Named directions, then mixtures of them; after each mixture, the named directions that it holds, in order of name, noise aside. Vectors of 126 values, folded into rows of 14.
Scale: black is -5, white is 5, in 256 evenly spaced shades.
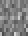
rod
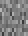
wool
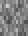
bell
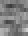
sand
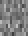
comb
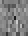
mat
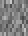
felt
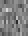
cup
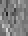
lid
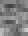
sand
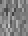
comb, cup, lid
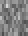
bell, rod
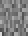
comb, rod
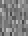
lid, wool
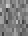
bell, rod, wool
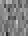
felt, lid, mat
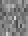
mat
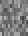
felt, lid, rod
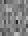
cup, mat, rod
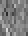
lid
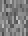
cup, felt, lid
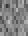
bell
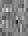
cup, felt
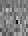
bell, cup, rod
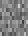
comb, wool
